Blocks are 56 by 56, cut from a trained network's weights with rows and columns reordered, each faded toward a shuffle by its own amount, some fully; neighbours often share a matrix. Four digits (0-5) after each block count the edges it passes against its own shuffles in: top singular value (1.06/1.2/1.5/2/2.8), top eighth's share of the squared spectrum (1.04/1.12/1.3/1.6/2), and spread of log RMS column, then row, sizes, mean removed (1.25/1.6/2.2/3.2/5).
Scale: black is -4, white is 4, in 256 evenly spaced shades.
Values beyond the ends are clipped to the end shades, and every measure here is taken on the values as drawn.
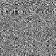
3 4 1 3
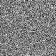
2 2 0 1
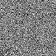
2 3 0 1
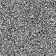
1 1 0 0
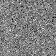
0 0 0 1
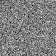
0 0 0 0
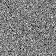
0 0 0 0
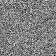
0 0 0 0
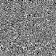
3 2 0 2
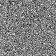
0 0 0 0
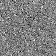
0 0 0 0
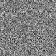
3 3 1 2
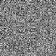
3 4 1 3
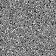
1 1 0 0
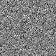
1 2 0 1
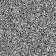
0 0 0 0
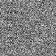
3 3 1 1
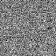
2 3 0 1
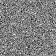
1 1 0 0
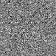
2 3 1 1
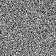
1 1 0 0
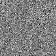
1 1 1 0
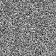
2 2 0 1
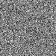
2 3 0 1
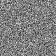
1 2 0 0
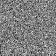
1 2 0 0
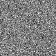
2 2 0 1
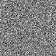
2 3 1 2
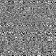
3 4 1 3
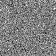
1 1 0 0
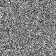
1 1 0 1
